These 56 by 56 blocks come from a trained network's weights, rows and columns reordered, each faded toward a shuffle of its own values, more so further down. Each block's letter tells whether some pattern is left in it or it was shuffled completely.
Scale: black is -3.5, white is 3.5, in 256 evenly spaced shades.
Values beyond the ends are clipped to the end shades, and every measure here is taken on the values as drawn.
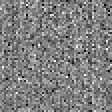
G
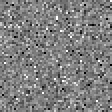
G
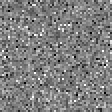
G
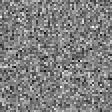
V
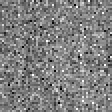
G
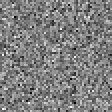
G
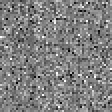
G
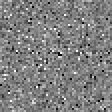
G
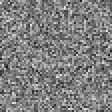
G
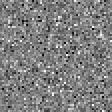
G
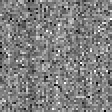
G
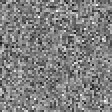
G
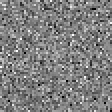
V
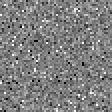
V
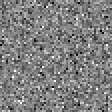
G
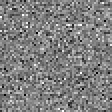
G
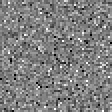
V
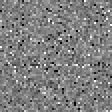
G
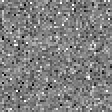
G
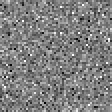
V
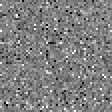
G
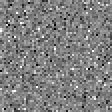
V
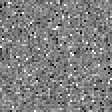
V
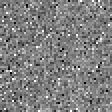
V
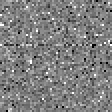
G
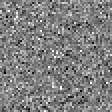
G
